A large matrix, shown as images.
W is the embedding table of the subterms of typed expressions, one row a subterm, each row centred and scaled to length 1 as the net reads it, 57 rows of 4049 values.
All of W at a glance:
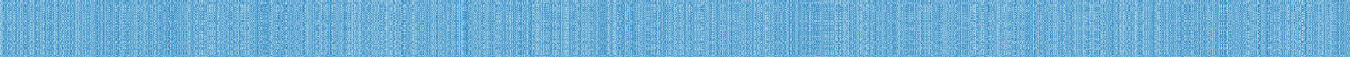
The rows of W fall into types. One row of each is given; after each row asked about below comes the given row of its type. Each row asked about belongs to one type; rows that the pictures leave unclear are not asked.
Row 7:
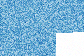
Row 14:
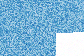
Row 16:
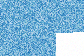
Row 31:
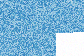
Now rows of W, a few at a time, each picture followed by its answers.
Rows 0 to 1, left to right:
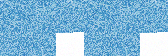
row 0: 31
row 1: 31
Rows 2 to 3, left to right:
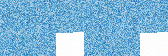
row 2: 16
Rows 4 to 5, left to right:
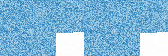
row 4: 14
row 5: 14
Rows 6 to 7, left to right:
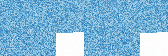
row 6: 14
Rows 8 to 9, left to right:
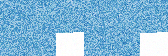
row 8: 31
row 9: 7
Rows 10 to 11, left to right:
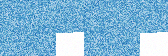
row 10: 31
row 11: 7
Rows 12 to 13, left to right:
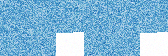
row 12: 14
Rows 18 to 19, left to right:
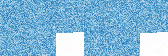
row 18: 14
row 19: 7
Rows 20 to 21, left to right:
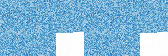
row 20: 16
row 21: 16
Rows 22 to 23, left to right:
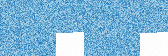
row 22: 7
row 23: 16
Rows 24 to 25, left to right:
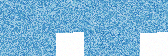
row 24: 31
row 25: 14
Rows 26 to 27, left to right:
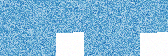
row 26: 14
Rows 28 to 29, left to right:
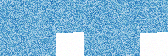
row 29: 14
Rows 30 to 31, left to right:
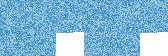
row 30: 14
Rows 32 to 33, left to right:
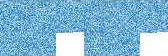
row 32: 31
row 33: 7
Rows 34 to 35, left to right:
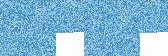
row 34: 31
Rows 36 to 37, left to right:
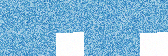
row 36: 16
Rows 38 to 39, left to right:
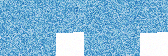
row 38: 16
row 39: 14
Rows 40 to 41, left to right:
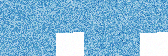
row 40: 31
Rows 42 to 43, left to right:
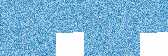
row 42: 7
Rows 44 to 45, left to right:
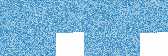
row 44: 14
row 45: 31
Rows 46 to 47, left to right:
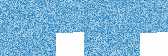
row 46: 16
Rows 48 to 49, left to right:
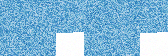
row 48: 14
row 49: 14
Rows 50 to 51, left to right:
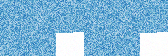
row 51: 16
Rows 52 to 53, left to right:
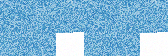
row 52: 31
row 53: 31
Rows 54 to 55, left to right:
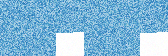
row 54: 16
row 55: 7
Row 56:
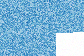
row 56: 16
